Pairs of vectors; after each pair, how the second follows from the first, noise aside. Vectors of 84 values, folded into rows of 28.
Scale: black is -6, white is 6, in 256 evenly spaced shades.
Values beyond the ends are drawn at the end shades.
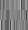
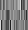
scaled up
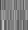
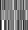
scaled up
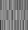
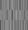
shrunk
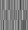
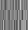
negated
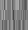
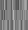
negated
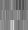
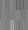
shrunk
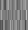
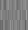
shrunk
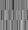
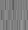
shrunk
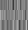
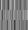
reversed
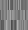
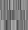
negated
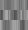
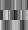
scaled up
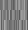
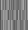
reversed
